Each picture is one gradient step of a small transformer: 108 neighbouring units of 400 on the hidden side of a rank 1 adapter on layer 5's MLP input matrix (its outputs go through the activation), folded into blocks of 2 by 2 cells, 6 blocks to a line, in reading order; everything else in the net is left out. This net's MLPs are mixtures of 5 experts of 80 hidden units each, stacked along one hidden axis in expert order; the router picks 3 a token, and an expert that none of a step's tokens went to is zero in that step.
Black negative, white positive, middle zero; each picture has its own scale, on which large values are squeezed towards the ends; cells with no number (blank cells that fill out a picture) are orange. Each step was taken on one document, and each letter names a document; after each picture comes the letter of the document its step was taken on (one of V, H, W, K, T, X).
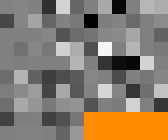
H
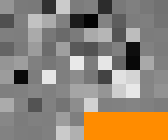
H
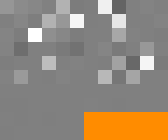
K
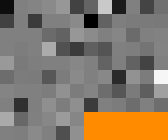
H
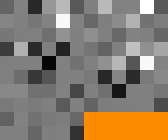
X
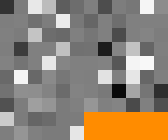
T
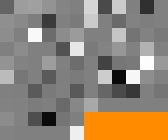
K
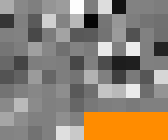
H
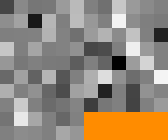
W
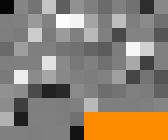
X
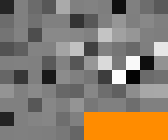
H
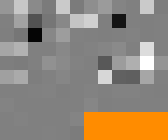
K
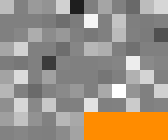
T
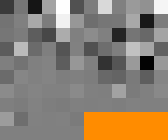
X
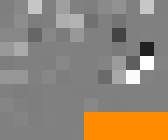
K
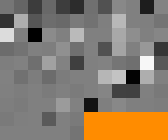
K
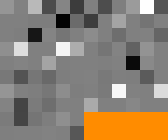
T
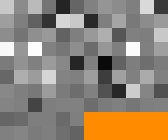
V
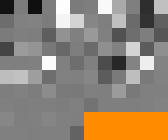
X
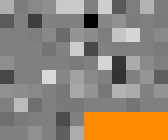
H
